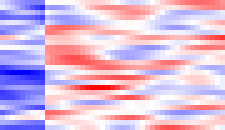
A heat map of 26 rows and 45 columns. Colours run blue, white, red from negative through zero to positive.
The grain runs across in streaks. Overall the values sit about 50% of the way up the scale. A vertical seam about 20% of the way across splits the table, and the right part is higher.
